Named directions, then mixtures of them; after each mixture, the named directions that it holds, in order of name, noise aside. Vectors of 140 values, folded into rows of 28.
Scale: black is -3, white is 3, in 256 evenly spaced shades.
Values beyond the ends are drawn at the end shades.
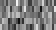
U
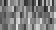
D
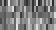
D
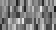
U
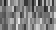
D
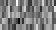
U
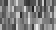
D, U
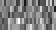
D, U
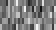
D, U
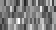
D, U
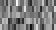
U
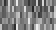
D, U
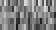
D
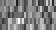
D, U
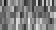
D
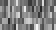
D, U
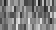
D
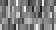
D, U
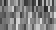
D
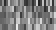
D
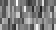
D, U
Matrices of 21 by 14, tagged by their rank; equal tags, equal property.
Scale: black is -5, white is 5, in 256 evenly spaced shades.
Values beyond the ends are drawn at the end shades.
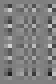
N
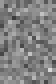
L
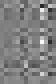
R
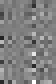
R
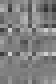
R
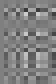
N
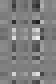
N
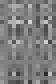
R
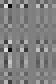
N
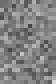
L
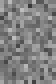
L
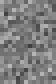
L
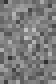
L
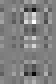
N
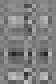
R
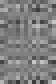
R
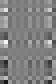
N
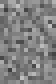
L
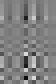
N
